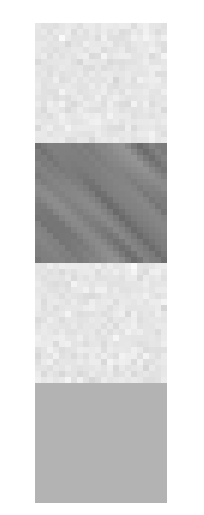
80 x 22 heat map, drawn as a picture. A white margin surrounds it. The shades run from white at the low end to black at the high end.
It is made of 4 by 1 panels. Panel 1,1: very low, fine-grained, faint in contrast. Panel 2,1: middling, slanting down to the right, faint in contrast. Panel 3,1: very low, fine-grained, faint in contrast. Panel 4,1: low, flat.
